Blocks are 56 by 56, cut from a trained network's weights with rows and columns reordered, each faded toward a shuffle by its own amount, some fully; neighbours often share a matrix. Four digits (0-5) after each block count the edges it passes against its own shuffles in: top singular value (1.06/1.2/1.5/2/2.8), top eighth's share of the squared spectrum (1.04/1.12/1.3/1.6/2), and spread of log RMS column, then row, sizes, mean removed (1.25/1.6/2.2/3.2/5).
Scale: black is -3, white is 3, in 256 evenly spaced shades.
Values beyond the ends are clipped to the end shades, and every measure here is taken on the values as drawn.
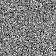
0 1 0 0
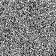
0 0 0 0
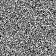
0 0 0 0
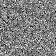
0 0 0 0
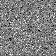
0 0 0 0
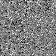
0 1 0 0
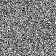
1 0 0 0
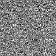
2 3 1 2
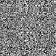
3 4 1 2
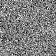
1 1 0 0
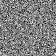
1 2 0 0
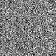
3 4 1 1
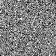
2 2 0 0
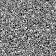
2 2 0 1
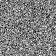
1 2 0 0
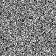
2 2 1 0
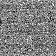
2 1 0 0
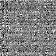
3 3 2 0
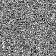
2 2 0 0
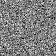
1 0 0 0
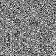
3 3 1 1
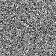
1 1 0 0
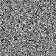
1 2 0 1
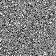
1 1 0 0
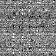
3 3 2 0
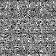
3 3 2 0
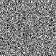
3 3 1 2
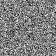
1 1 0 0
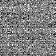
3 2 2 0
